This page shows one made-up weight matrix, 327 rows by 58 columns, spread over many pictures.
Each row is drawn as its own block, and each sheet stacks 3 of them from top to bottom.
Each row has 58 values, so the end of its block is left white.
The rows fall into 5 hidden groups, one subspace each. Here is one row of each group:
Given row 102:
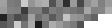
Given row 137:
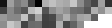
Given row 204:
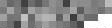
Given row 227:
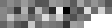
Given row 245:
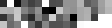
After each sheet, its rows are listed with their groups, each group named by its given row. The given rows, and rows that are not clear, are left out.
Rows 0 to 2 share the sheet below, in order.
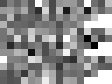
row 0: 137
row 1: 227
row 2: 137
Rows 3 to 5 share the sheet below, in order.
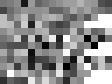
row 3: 102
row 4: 227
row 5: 227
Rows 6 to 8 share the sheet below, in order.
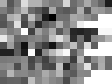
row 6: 204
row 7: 102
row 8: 227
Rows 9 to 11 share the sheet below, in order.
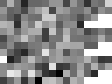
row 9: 204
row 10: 245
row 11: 204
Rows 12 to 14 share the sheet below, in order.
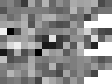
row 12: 102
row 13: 204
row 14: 204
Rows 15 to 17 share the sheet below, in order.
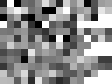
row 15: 245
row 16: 227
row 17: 102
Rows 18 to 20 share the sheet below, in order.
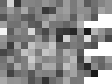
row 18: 245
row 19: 137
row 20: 227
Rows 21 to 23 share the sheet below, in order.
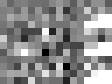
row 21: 227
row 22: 245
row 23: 227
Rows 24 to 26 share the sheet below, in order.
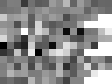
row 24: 102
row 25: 102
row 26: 227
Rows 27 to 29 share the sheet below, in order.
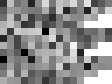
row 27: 137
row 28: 245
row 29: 137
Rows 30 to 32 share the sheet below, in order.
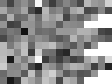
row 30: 137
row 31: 102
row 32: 137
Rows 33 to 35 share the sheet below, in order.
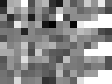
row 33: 204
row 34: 102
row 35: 204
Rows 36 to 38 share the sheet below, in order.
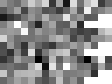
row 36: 102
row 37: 102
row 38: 137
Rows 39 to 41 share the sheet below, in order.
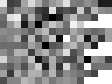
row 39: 204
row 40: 227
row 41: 137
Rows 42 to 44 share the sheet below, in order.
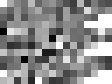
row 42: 137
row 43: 204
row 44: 102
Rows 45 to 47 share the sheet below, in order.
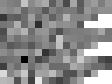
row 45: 102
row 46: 204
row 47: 102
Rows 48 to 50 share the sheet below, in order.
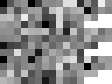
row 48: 137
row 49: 102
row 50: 137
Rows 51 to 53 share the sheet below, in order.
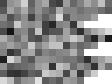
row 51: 204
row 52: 137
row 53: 204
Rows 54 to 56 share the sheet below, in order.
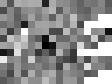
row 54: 245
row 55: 204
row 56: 137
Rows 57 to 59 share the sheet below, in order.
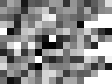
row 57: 204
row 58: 204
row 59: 137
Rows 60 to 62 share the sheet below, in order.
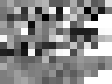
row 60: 227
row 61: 102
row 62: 245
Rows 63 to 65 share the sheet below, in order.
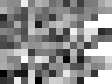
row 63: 102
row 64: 102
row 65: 102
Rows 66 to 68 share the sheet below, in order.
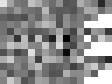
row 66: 137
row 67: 227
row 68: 137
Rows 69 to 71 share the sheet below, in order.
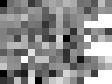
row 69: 137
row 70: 227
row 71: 102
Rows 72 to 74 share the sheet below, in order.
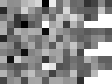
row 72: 245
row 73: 245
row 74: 245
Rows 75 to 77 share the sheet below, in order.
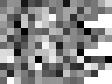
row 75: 204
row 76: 204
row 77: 137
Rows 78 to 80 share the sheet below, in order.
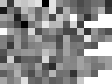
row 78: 245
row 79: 137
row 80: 245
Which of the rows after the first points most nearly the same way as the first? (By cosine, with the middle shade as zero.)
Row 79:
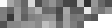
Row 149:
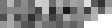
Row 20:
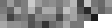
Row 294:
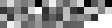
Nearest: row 294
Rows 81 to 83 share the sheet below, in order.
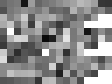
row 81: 102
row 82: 245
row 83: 204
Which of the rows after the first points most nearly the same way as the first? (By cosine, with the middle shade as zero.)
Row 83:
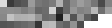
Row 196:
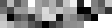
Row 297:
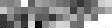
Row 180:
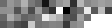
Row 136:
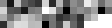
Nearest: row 136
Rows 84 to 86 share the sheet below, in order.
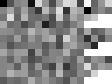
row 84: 137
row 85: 227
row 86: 227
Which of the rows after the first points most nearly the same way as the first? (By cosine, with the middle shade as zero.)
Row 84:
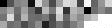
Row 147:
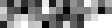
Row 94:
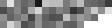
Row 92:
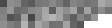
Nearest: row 147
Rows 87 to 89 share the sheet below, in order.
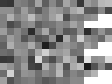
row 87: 137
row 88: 227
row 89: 137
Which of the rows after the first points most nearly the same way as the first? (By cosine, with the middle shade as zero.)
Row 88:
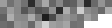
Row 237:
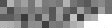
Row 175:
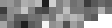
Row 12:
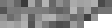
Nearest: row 175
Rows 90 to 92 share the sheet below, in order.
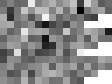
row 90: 227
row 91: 204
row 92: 204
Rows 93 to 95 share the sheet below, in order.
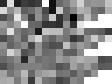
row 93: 245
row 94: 137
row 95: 102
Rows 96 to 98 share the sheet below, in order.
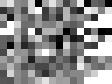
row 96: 137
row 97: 137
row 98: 227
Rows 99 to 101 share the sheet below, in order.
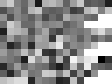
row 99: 137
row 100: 204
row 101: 102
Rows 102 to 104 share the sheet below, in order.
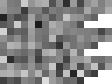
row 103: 204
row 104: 204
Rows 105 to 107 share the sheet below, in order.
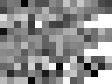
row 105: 102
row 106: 137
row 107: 227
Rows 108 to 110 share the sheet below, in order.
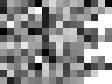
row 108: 137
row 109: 137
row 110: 137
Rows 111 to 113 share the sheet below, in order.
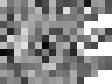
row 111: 137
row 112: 204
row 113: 245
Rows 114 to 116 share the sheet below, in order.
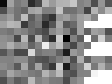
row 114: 137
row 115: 227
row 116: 227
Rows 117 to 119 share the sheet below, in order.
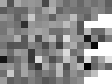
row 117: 245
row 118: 227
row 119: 137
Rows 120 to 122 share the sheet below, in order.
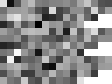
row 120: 204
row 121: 102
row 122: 245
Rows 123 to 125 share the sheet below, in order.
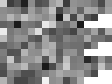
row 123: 204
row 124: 137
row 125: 245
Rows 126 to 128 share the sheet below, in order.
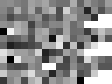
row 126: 227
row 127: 204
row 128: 245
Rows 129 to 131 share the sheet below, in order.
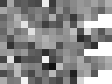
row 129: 245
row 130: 227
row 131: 245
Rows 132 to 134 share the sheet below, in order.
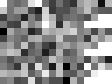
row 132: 137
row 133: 137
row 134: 227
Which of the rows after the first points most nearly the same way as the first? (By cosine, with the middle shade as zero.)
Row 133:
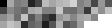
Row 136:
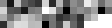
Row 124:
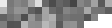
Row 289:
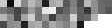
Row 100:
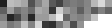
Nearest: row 100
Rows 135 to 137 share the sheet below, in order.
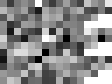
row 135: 137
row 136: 245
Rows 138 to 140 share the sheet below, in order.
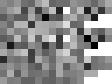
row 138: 227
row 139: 227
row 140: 137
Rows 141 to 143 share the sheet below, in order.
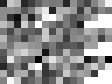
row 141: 204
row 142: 245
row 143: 137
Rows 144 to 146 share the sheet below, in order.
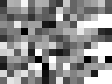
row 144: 204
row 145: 102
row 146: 137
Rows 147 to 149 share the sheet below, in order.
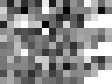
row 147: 245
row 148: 245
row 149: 137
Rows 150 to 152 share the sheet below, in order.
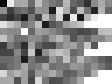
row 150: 204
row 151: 102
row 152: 102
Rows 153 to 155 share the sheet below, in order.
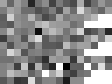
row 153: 227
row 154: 137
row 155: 227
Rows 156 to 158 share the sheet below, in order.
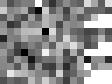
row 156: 137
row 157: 245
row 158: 227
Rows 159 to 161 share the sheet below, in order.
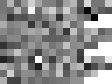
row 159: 227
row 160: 102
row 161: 137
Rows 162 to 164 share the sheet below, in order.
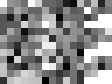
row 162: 137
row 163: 204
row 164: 245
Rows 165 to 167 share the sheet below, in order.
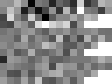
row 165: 227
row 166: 227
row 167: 204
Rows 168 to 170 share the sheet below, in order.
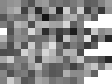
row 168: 227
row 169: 137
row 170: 137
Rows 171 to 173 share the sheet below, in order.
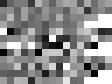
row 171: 137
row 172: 204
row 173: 227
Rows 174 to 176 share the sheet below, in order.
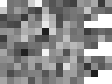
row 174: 137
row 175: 245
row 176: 227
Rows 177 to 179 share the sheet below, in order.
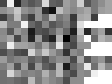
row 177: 245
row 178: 227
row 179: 227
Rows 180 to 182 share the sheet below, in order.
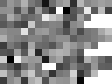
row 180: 227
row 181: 102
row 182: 245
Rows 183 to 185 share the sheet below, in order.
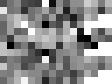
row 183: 245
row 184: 227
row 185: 245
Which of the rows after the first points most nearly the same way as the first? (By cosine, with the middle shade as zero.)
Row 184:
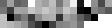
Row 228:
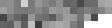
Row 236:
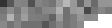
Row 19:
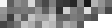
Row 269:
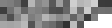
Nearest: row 269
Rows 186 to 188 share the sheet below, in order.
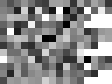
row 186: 227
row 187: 245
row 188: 137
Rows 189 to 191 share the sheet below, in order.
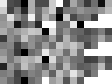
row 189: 204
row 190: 245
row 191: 245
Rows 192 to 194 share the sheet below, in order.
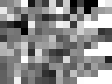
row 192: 102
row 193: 102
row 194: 204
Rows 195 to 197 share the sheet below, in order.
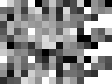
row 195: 137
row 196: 227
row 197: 137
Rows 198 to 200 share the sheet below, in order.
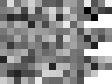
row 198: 227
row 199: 227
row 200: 204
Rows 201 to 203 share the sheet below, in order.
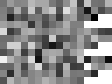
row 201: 227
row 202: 204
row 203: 137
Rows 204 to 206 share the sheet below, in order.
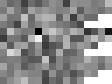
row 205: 137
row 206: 245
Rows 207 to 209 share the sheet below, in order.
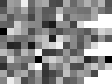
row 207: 204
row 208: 204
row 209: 137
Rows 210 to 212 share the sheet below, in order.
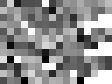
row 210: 245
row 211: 227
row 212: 245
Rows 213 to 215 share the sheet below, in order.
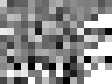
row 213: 204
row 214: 137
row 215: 227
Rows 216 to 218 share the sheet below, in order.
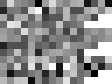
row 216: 137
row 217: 102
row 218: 227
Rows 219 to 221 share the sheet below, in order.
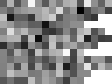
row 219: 227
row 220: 227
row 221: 227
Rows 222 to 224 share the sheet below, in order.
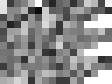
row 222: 137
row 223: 204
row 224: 102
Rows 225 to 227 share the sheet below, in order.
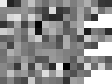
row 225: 204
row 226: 137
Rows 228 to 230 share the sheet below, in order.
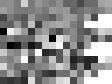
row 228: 102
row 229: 204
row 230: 102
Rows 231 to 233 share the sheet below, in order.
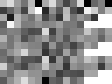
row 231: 137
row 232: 245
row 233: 245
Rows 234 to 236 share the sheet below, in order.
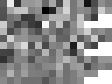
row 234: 245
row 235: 204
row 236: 137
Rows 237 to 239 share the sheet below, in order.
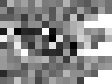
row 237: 204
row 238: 245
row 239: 102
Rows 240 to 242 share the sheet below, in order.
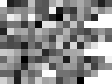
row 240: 204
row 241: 204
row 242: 204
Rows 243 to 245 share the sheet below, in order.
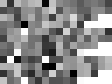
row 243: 245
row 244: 204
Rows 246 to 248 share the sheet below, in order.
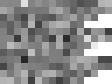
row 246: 102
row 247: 227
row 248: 102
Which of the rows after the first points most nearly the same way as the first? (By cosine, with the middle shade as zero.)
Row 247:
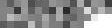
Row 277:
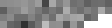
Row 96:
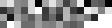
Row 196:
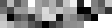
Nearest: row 277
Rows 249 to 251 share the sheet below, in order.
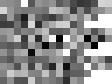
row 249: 102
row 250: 227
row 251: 227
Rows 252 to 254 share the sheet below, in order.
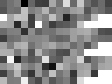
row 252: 102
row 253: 102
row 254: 245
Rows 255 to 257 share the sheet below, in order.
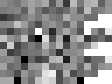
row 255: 102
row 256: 137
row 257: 204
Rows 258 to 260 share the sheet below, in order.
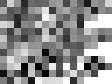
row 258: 204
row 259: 245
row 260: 227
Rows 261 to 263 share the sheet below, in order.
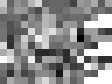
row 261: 137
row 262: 227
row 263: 137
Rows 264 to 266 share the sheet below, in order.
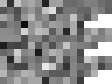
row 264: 245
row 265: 102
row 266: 245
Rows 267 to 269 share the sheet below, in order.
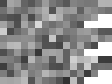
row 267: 204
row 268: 204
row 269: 102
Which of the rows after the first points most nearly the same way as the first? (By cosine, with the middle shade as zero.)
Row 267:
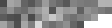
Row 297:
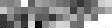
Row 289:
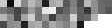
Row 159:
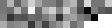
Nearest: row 159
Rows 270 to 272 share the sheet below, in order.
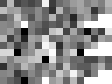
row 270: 245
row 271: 204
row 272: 245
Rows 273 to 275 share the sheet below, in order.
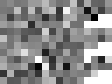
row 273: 227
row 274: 245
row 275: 137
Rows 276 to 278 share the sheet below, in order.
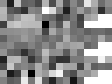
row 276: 245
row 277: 245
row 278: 204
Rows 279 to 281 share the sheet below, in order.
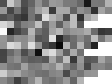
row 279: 204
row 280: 204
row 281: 102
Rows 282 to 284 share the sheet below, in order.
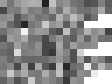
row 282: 245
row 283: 204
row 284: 227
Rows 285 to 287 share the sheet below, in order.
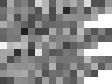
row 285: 137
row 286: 102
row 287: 204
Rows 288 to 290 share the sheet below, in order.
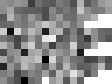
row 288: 227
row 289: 245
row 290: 245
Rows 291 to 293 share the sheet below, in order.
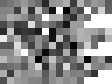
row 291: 227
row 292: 245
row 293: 137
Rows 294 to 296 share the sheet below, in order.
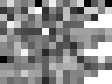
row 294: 137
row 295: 245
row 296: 137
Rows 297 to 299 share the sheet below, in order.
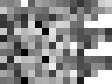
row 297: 102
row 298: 245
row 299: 245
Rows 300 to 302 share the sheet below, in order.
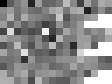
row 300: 137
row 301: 245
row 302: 102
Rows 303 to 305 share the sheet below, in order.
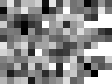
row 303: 245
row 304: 102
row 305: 227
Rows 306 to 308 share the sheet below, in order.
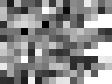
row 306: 245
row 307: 102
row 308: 102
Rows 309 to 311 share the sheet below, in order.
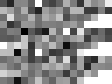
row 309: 137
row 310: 102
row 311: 102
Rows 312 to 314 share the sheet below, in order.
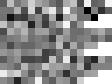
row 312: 227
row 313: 204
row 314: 102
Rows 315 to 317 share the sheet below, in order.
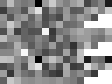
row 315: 137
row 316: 245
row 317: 137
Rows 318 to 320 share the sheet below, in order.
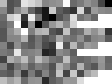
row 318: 204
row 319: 204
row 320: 204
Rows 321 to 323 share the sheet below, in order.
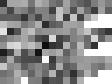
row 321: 204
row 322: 204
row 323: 245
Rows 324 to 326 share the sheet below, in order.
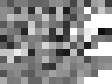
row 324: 227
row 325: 102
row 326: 245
